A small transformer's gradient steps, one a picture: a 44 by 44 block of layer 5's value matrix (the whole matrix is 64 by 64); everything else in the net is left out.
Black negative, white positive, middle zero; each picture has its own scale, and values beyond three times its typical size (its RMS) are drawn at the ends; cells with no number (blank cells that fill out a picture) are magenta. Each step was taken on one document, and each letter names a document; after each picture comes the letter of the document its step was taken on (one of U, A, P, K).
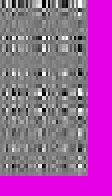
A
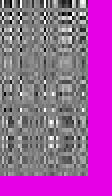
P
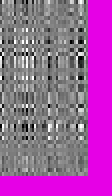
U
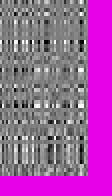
U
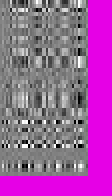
A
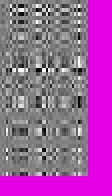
A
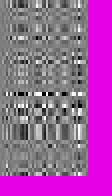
A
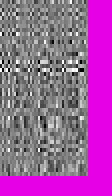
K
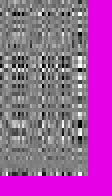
A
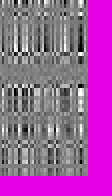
U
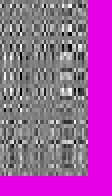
P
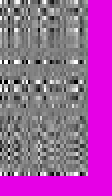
K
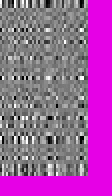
U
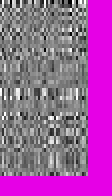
P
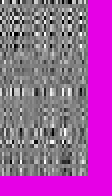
P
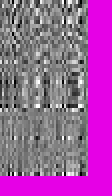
K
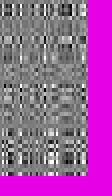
P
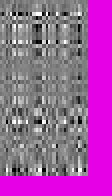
A
